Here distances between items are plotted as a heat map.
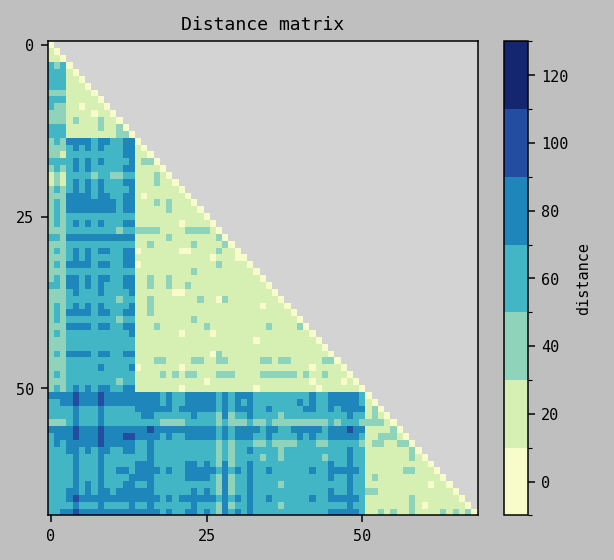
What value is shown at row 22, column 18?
20
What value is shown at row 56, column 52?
20
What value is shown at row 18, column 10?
60
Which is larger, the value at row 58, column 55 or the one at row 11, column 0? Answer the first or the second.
the second
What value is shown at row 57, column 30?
80
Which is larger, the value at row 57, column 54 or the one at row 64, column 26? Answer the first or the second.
the second
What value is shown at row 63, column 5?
60
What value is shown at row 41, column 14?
20
